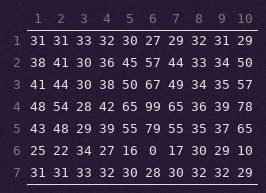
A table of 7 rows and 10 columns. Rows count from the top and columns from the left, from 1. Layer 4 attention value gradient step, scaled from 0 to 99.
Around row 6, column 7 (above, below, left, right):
55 30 0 30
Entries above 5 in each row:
10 10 10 10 10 9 10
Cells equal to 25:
1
